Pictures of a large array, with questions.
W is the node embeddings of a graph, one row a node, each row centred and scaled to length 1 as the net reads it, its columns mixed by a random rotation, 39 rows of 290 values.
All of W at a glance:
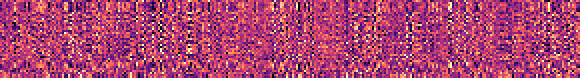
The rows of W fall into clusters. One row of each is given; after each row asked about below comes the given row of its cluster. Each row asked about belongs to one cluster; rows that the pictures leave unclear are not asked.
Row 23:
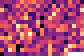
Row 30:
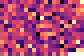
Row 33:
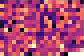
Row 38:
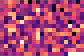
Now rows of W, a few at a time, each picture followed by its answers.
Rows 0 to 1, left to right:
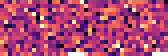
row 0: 30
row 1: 33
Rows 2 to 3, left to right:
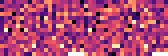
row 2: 33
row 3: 33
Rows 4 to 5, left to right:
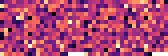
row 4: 33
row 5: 33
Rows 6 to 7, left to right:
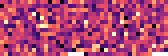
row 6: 30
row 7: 23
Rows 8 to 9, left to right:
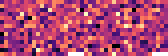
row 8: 33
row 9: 30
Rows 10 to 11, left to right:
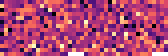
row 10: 33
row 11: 23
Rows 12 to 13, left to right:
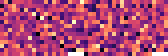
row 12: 30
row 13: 23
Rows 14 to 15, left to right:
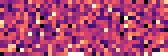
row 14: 23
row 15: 30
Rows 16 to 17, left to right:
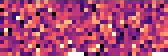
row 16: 33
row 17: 23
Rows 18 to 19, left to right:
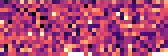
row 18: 23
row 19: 30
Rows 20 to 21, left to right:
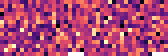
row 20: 23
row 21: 38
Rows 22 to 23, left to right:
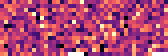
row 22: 30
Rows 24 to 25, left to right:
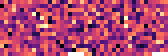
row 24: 30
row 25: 30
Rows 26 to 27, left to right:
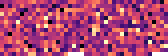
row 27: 38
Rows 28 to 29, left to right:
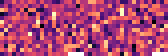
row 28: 23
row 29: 38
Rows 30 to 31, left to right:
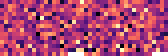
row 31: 33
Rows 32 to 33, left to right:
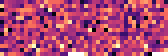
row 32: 33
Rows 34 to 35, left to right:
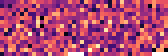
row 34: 23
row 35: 23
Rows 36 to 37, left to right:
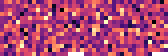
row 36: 38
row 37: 38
